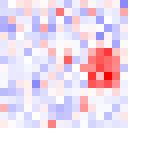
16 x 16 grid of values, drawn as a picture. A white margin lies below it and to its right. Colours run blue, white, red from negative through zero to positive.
Average level on the scale: 50%. Histogram: skewed, a long tail of high values. Odd patch: higher, in the middle right. Ninth with the highest average: middle right.
